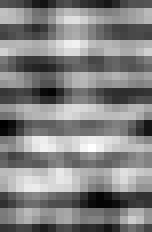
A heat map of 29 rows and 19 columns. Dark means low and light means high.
On average the colour sits 50% of the way up the scale. The ninth with the highest average is the centre. Stripes running across repeat 7 times from top to bottom. No overall slope runs across the table.
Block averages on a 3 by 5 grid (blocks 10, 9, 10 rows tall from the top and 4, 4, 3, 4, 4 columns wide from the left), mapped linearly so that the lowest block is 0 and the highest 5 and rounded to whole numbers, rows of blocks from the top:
21522 | 13542 | 23203
